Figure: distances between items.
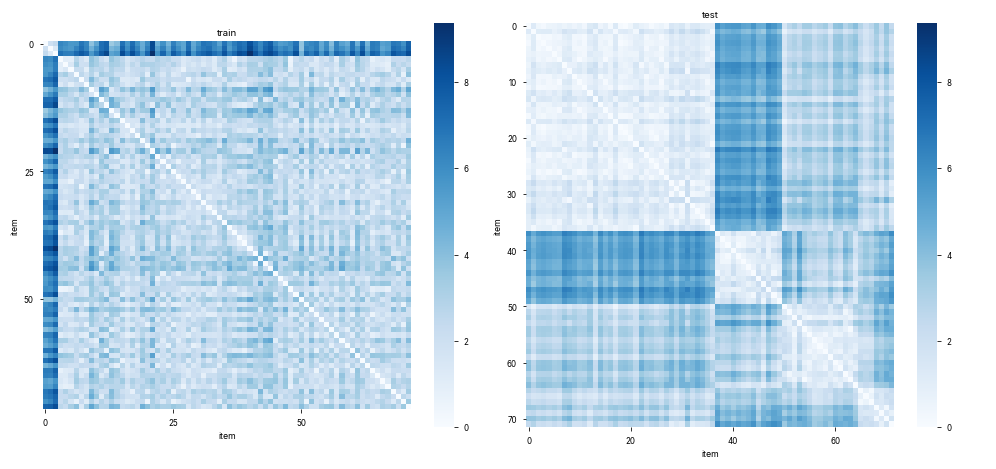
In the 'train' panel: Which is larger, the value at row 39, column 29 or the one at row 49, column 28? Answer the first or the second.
the first
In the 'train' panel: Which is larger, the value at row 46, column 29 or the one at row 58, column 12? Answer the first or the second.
the second
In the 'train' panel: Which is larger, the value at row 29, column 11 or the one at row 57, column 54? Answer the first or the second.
the first
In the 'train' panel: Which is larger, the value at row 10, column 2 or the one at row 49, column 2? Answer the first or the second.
the second
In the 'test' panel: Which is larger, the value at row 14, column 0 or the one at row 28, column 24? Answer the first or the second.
the second
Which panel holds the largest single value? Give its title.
train
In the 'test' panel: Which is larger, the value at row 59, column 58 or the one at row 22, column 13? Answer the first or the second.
the second
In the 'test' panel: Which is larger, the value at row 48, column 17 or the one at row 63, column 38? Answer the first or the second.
the first
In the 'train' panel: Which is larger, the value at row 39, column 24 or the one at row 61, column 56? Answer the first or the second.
the first
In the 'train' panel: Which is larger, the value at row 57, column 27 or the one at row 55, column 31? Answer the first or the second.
the second
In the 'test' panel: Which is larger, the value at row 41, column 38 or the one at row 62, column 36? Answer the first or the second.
the second
